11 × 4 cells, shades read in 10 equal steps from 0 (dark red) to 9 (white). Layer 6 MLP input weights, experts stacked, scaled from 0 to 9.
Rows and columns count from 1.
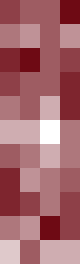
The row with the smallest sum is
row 3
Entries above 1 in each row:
3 4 2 3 3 4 4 3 3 3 4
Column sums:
35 39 47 30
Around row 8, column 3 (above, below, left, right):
6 4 5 3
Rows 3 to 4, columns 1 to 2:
1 0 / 2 3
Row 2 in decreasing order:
5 5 4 3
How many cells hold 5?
4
